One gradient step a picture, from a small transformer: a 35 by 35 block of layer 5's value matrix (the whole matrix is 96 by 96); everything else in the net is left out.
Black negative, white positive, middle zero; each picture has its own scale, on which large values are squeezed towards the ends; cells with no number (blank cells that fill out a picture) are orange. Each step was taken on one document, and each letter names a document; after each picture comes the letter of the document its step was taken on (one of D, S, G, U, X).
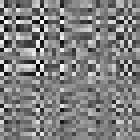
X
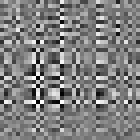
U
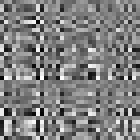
X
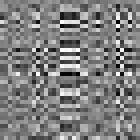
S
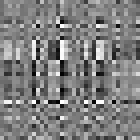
U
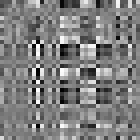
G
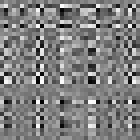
G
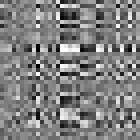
S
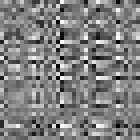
U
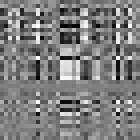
G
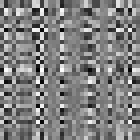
X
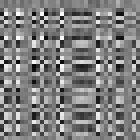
X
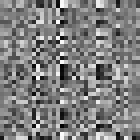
U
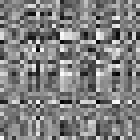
G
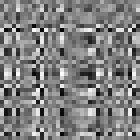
X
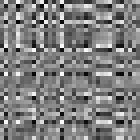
X
